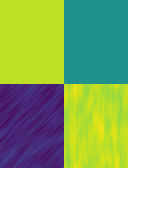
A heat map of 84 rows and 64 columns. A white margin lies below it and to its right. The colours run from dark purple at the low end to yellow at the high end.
The table splits into 2 rows of 2 panels. Panel 1,1: very high, flat. Panel 1,2: middling, flat. Panel 2,1: very low, slanting up to the right, faint in contrast. Panel 2,2: very high, streaked downward, faint in contrast.
